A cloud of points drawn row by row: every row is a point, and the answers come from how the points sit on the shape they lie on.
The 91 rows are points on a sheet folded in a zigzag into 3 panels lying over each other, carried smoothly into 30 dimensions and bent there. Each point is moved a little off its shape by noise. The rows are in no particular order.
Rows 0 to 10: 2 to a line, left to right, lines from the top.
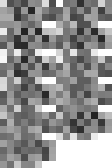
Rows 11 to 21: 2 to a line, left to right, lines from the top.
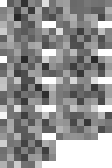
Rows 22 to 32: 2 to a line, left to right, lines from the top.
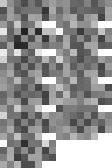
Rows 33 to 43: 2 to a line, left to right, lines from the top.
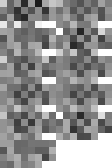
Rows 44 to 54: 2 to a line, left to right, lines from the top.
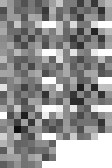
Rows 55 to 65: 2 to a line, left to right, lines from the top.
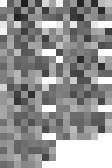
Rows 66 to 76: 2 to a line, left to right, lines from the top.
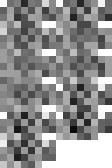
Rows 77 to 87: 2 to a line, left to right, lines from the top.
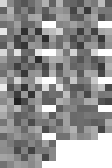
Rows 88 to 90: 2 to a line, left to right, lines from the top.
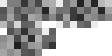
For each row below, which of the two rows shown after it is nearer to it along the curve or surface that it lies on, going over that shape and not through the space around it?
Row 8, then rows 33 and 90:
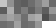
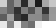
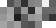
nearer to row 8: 90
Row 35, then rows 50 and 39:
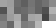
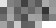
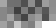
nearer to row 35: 50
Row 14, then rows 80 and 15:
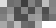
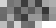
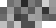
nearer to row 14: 80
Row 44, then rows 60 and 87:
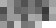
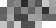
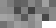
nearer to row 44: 60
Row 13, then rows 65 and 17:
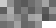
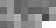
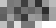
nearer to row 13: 65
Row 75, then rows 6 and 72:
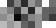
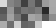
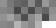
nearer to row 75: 72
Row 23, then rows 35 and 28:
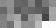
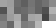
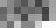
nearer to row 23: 28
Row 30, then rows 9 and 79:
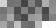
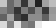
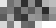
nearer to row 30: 79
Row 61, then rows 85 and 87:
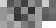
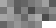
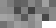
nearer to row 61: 87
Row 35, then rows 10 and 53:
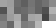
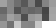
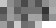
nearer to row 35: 53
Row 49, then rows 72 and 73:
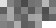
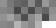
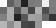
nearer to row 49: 73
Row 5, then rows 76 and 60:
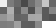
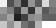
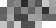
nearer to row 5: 60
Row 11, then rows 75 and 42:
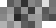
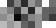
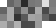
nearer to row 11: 75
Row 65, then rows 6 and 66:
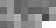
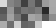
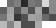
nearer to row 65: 6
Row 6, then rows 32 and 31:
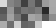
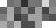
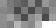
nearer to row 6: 32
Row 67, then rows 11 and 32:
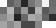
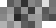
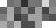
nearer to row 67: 32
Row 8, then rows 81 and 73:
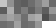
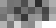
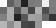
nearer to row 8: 73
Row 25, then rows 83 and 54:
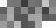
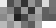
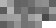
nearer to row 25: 54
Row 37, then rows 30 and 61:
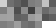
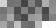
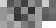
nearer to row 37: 30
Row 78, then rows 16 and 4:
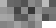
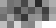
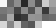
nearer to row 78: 16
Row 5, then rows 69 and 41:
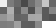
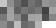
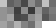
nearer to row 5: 69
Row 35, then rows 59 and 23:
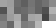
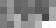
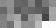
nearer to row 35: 59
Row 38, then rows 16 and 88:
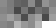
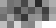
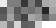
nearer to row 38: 16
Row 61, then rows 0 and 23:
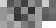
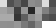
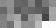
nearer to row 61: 0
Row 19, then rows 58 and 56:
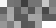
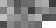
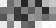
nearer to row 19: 58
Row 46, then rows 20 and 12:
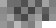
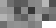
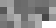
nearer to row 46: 20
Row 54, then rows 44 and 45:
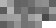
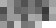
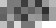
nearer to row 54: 44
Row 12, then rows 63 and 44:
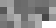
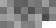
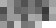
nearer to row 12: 44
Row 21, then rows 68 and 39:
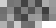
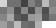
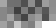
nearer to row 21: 68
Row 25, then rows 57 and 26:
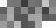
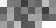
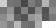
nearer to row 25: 57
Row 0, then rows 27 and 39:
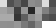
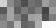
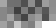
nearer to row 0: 39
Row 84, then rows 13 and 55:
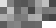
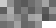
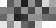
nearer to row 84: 13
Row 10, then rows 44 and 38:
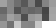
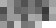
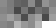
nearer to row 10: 44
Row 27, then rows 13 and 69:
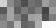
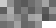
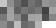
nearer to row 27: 69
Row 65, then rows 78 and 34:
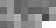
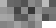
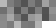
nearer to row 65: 34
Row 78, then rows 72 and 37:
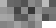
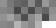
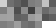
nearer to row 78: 72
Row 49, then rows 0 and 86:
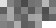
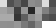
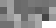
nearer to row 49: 86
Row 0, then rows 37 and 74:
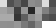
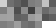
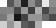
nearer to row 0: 74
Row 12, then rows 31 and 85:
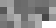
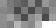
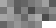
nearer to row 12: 85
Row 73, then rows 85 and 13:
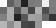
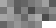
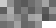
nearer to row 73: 13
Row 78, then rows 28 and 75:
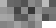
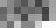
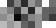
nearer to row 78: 75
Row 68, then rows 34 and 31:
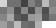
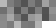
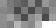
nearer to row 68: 34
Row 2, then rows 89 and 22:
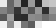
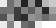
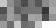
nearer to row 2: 89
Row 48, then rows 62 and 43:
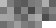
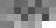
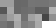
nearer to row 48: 43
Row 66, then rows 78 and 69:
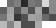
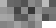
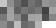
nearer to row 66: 69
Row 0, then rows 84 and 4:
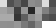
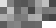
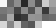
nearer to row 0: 4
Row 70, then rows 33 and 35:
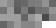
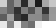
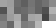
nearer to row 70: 35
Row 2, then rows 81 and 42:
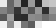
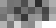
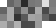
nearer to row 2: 81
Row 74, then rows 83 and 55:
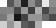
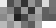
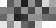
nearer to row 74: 55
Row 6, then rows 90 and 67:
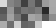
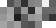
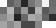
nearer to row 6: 67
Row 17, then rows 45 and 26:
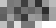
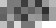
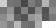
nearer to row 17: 45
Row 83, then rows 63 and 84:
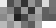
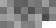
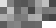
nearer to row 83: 63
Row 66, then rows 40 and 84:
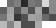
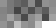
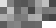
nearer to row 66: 84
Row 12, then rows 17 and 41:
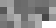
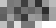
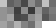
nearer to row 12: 17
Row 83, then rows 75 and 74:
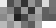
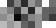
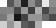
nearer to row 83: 75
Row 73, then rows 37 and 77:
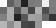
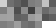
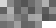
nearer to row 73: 77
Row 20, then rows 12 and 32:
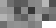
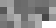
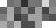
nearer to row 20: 12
